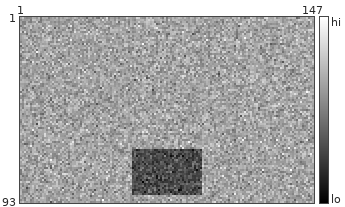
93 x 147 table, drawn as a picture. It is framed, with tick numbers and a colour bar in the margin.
Histogram: skewed, a long tail of low values. Stripes: none. Ninth with the lowest average: bottom middle. Odd patch: lower, in the bottom middle.
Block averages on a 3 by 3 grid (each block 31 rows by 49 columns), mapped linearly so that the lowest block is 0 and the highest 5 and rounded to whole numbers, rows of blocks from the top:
5 5 5
5 5 5
5 0 5
